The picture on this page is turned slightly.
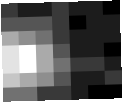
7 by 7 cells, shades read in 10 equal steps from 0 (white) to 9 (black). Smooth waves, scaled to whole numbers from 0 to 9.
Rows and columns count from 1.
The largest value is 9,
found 5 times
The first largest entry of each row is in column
7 5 5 7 7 5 6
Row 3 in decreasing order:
8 8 8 7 5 4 3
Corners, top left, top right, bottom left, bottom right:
7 9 5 9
